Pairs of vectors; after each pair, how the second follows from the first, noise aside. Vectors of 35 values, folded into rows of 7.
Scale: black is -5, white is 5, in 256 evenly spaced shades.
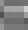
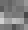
reversed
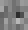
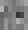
copied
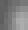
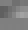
partly zeroed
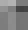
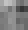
copied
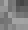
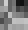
scaled up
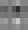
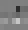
partly zeroed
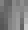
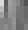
reversed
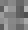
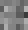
copied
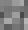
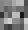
scaled up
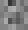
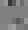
partly zeroed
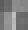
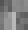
copied
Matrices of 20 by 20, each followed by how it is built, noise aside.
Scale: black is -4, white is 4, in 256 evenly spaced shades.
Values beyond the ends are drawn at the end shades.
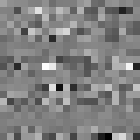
uneven rows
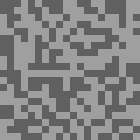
noise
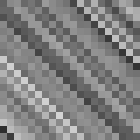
Toeplitz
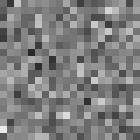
noise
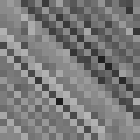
Toeplitz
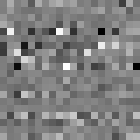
uneven rows
